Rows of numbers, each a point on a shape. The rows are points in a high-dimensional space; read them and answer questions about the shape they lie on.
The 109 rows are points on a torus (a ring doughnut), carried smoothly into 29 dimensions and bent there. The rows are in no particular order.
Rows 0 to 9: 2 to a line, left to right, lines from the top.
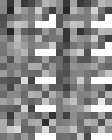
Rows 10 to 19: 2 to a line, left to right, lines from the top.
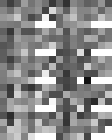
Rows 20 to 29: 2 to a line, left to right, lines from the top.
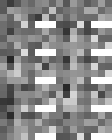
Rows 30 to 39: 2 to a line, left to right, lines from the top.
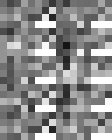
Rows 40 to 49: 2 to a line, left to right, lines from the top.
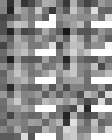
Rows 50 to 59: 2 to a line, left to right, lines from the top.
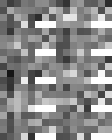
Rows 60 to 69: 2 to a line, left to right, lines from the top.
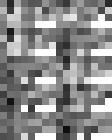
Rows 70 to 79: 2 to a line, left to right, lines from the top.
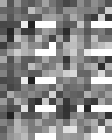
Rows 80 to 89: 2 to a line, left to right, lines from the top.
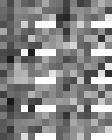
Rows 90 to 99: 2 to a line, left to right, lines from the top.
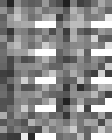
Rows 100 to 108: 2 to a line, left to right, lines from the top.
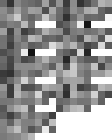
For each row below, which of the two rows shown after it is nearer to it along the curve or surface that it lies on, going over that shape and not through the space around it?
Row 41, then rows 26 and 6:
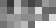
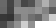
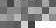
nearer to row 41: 26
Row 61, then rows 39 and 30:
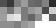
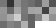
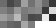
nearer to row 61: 30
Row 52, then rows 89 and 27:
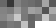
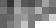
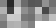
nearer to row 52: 27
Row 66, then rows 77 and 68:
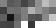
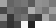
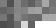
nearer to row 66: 77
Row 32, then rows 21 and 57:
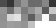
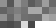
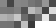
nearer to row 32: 57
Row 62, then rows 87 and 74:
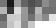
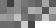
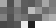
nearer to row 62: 87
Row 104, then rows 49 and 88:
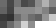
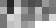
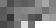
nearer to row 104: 88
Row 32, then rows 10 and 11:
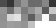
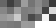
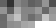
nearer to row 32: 10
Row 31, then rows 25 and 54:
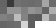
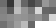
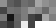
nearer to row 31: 54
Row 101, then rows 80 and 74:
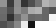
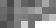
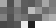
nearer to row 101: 74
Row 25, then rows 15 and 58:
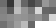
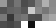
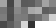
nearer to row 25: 58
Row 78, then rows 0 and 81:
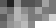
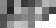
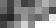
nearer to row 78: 81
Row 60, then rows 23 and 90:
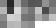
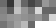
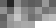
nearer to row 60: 23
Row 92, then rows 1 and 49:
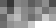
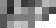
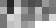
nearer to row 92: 49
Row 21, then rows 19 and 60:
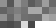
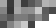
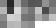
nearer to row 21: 19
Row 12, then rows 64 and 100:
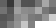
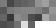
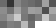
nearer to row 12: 64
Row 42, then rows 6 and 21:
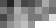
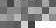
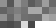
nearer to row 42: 21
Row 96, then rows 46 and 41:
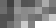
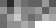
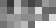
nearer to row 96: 41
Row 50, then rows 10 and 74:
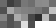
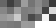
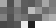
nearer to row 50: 10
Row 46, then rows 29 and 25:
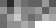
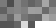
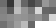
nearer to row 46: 25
